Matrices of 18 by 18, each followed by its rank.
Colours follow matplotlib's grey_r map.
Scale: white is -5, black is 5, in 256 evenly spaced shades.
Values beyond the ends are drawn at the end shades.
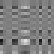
one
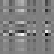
one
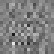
three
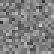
full rank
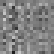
three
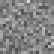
full rank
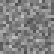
full rank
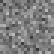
full rank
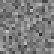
full rank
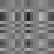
one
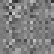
three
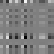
one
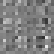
three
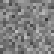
full rank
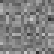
three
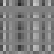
one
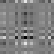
one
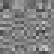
three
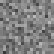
full rank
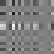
one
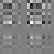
one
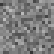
full rank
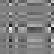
one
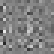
three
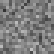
full rank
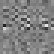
three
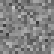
full rank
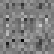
three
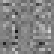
three
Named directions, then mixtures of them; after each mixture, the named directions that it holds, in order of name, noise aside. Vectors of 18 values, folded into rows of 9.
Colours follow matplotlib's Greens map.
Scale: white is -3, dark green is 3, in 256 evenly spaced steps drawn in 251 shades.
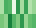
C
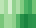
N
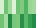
C, N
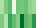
C, N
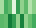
C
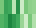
C, N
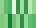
C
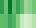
N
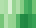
N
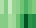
N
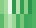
C, N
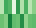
C
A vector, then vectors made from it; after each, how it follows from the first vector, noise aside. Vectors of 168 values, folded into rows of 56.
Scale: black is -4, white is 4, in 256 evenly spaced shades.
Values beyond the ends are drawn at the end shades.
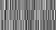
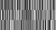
reversed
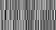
copied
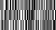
scaled up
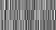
copied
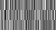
copied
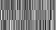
reversed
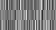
wrapped around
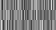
wrapped around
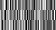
scaled up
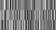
copied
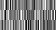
scaled up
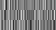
copied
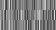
copied
